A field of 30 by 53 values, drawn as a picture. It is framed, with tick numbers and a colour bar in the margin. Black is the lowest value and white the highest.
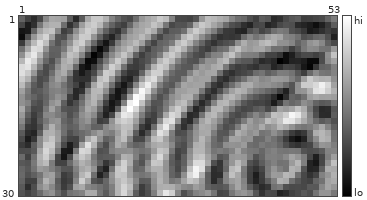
The grain runs diagonally up to the right. The ninth with the lowest average is the top right. No row or column stands out. The halves do not mirror each other. Concentric rings centre on the bottom right.
